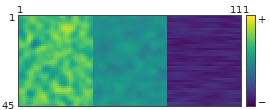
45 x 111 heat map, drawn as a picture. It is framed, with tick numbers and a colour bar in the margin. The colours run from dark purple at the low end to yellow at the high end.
It is made of 1 by 3 panels. Panel 1,1: high, blotchy. Panel 1,2: middling, blotchy, faint in contrast. Panel 1,3: very low, streaked across, faint in contrast.
